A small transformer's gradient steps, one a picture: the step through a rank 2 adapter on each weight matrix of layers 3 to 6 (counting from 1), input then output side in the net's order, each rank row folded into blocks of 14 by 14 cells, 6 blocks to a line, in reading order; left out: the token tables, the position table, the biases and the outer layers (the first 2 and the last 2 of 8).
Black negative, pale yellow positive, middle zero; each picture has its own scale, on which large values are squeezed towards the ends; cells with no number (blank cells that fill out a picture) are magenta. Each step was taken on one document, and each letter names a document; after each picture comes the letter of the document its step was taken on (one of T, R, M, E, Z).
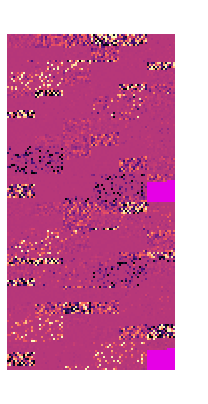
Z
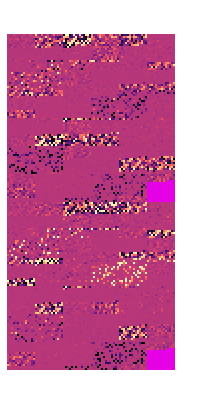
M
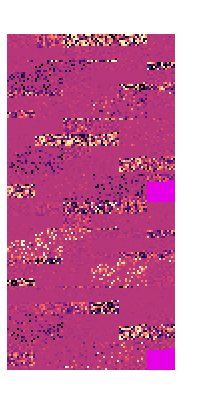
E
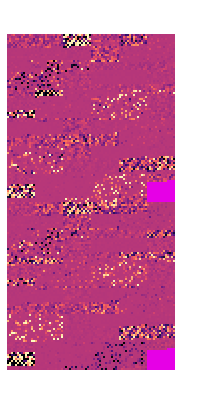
M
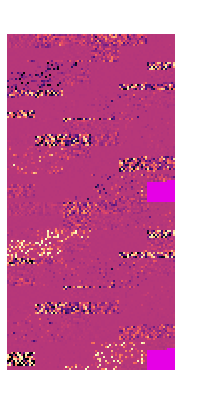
Z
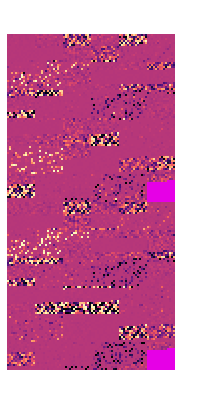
M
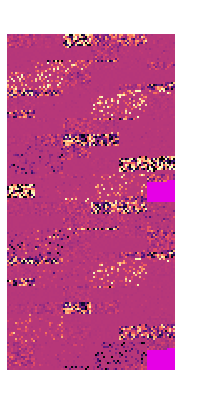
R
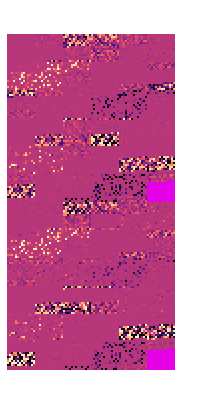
M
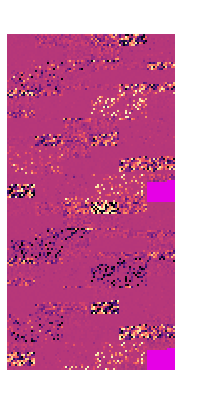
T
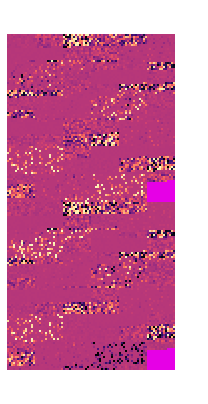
T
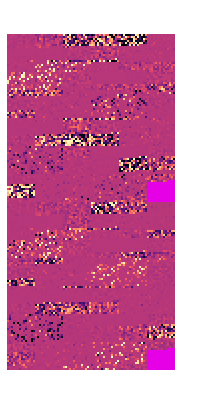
E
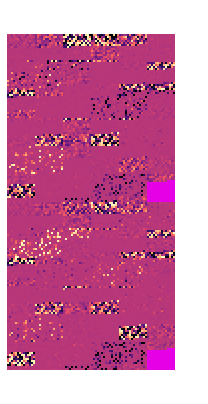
M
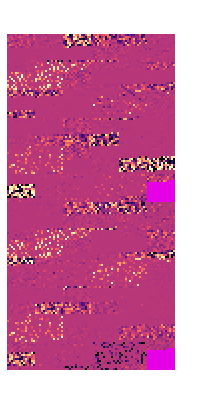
R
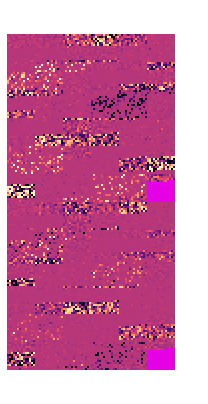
E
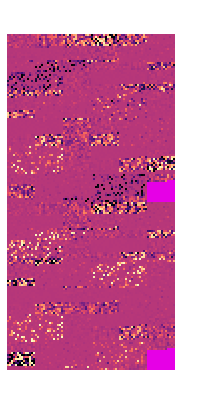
E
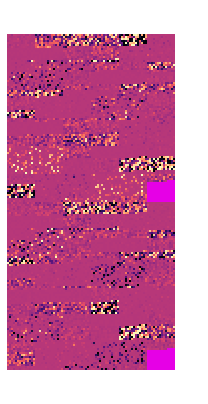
T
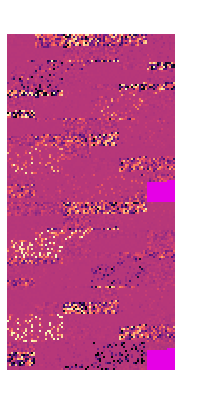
T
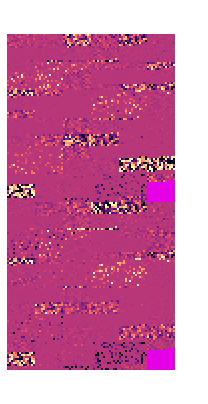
R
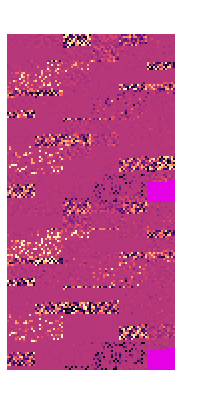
M
